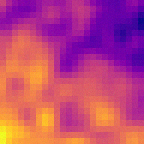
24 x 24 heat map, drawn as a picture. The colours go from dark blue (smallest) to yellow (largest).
Stripes: none. Slope: up to the bottom left. Ninth with the lowest average: top right. Lone odd cells: none.
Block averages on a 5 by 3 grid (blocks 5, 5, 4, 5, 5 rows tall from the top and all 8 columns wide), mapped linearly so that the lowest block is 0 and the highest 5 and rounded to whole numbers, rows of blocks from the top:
1 2 0
3 1 0
4 2 2
4 3 3
5 3 4
